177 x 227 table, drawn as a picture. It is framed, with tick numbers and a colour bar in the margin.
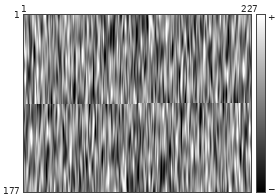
The grain runs up and down. It looks the same turned upside down. The values follow a bell shape. There is no overall slope.
